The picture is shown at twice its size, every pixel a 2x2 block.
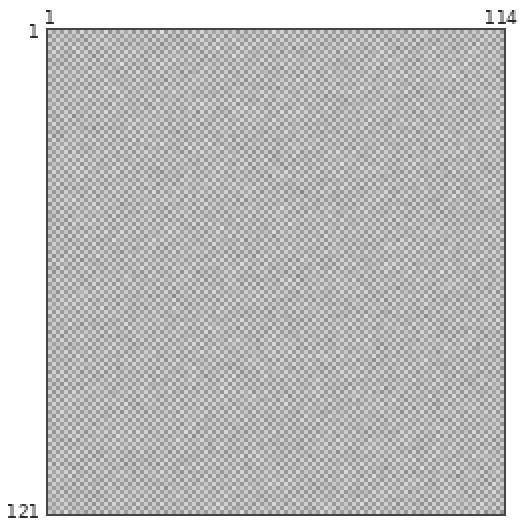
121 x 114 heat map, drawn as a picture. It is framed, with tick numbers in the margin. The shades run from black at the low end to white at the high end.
Histogram: two levels. Grain: checkered. Average level on the scale: 70%. Seam: none. Slope: none.
